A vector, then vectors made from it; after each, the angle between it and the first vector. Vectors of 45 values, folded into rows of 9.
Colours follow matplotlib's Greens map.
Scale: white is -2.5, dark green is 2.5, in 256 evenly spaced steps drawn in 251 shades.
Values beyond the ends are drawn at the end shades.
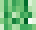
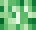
partly opposed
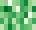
orthogonal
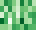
orthogonal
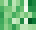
nearly opposite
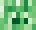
partly aligned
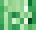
nearly opposite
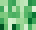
partly opposed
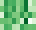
nearly parallel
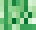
nearly parallel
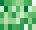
orthogonal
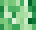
nearly opposite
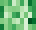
nearly opposite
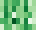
nearly parallel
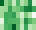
orthogonal
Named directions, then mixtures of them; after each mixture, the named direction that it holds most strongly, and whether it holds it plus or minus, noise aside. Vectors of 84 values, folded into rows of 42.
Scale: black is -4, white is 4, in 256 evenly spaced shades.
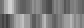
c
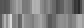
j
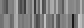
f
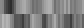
c, minus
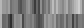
j, minus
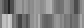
c, minus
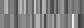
f, minus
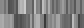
f, minus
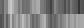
c, plus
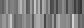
f, minus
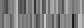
f, plus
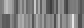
f, minus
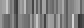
f, minus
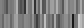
f, plus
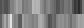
j, plus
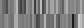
f, plus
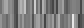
f, minus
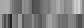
j, minus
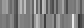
f, minus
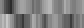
c, minus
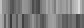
j, minus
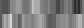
j, plus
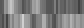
c, plus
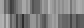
c, minus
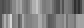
j, plus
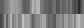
j, plus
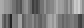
j, minus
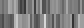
f, plus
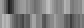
c, minus
